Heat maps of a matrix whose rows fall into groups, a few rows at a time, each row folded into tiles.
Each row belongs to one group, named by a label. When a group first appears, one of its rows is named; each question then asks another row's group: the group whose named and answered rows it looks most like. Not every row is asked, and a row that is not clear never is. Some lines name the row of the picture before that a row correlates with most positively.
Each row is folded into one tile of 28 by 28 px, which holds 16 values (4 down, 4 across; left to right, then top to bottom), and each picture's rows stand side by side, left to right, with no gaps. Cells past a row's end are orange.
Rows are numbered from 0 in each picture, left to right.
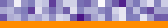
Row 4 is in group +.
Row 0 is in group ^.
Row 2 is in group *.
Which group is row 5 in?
*
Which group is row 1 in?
^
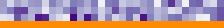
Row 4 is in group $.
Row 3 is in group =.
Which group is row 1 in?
=
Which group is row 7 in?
*
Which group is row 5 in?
=
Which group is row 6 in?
^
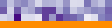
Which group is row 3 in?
*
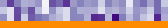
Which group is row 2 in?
+
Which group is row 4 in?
=
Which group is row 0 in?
+
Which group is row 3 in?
=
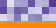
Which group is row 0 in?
$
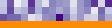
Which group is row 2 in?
=
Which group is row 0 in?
=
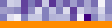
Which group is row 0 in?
^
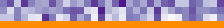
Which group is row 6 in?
*
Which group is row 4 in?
+
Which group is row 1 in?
*
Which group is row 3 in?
+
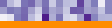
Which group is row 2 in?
^
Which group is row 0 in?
*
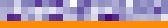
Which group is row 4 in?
=
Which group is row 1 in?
+
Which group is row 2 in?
^
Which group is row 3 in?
+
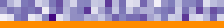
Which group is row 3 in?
^
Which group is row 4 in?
=
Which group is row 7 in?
$
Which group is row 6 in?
$
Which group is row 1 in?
*
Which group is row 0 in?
*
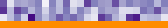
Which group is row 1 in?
=
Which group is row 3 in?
+
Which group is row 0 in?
$
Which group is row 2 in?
=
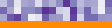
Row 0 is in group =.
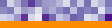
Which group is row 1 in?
+
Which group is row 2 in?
*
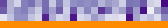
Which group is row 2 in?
$
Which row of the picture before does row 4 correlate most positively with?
1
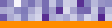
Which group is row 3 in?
$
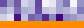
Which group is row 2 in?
=
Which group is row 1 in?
=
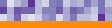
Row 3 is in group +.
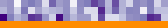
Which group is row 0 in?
=
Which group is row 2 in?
=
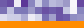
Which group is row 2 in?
=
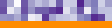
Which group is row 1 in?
*
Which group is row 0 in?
^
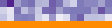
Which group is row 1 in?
^
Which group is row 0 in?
+
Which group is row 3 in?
$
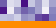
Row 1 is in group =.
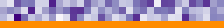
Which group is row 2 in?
*
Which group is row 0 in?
*
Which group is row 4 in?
*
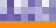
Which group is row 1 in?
^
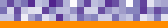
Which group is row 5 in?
$
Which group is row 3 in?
^
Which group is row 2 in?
^
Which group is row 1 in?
^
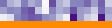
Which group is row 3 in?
+
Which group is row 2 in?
*
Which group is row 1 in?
=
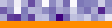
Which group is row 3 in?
$
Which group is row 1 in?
^
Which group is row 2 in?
=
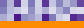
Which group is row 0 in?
+
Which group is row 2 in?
*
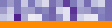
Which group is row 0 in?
+
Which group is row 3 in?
*
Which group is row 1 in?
*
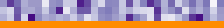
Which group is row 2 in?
^
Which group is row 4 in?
+
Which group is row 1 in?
=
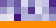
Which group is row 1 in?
^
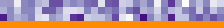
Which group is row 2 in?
+
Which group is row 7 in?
=
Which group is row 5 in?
=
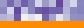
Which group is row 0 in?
$
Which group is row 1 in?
*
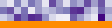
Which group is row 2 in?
*
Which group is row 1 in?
=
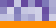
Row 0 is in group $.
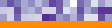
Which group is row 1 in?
*
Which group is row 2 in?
^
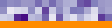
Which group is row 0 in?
+
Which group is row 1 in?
$
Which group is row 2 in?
^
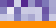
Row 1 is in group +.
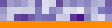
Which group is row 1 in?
=
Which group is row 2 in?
+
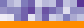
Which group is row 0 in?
*
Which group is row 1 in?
$
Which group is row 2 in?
^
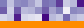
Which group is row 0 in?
$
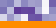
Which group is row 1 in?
=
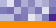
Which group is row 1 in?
*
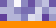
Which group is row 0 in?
^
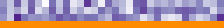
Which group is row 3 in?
^
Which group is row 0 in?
+
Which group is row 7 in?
*
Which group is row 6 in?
*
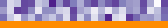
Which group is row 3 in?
+
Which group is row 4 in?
+
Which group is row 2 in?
+
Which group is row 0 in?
^
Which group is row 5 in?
^
